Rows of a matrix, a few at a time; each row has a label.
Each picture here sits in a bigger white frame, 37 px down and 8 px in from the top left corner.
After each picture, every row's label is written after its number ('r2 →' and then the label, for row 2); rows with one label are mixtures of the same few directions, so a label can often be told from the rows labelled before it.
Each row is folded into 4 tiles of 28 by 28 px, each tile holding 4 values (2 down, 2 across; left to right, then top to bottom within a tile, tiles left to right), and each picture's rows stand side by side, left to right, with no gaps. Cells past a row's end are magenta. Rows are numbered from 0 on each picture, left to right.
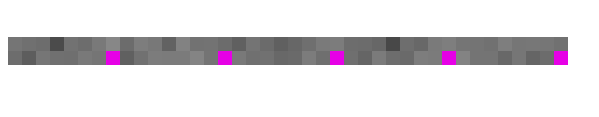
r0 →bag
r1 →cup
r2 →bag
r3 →bag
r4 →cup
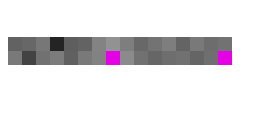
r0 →bag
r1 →cup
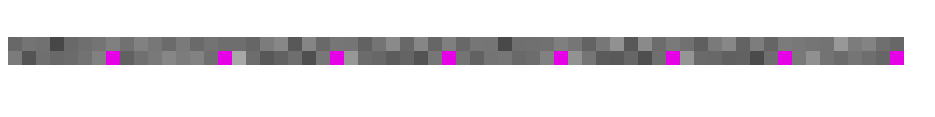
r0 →bag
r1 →cup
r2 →cup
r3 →cup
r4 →bag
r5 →cup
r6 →cup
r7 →bag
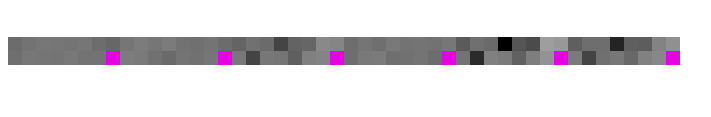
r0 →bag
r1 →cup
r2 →bag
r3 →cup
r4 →bag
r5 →bag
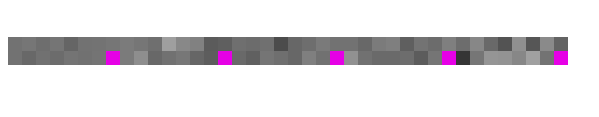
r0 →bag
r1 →bag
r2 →bag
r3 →cup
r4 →cup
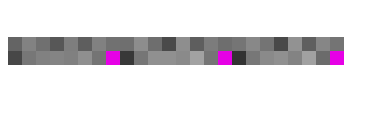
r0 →cup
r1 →cup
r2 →cup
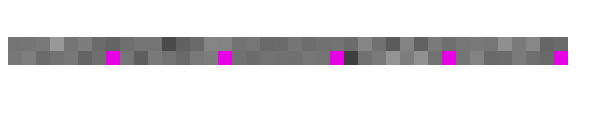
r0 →bag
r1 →bag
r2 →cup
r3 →cup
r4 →bag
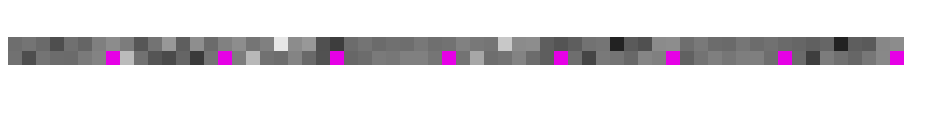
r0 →bag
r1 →cup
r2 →bag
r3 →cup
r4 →bag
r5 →bag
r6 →cup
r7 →bag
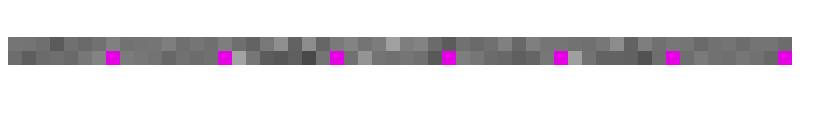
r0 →bag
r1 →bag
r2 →cup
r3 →bag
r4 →cup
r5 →cup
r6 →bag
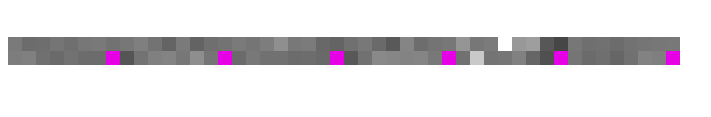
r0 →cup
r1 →cup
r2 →bag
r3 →cup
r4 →bag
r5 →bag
